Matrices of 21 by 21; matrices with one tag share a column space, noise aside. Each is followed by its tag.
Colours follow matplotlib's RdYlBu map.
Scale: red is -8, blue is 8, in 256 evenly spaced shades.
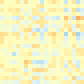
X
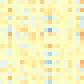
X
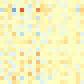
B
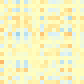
X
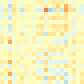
B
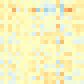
B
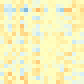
B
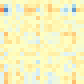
B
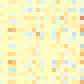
X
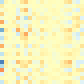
X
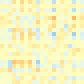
X
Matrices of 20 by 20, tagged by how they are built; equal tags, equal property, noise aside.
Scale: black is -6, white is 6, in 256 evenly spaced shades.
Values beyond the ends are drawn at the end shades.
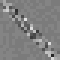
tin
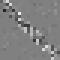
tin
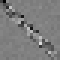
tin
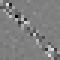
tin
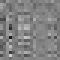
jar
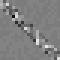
tin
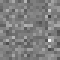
jar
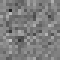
jar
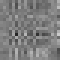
jar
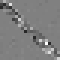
tin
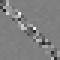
tin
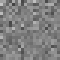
jar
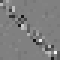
tin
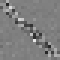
tin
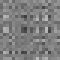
jar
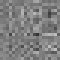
jar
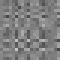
jar
